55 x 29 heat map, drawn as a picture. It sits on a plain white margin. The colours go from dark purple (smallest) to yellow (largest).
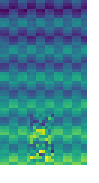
Stripes: horizontal, repeating 6 times. Histogram: bell-shaped. Slope: up to the bottom. Roughest part: bottom middle. Odd patch: rougher, in the bottom middle. Odd rows or columns: none. Average level on the scale: 40%.
